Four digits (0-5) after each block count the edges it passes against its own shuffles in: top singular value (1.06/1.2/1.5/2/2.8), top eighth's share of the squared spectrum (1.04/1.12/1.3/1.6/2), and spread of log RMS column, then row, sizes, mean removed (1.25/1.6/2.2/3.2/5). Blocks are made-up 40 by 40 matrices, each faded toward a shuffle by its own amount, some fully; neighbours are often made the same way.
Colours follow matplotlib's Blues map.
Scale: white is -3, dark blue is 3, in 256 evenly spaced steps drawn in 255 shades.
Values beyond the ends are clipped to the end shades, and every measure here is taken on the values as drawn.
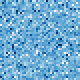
0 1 0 0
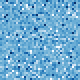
0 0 0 0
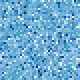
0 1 0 0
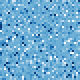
0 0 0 0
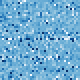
2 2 0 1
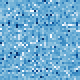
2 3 1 1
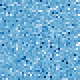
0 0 0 0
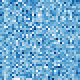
3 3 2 1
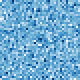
1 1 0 0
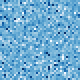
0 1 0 0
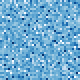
0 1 0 0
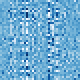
4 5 3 1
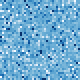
0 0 0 0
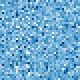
1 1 2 0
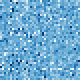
1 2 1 1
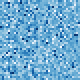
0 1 1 0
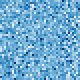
0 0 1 0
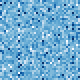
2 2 2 0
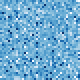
1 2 1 0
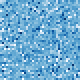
0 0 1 0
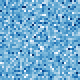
0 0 0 0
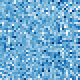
1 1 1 0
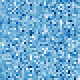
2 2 2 0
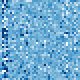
2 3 3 0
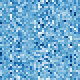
1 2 3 0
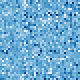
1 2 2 1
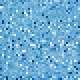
1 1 0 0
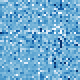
2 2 2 2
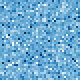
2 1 0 0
